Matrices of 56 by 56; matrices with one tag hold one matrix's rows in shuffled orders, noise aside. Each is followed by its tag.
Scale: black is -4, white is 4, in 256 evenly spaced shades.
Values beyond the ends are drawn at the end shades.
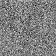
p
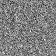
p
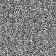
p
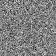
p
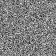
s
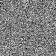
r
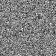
r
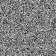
r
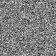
r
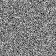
s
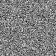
r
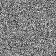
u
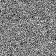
u
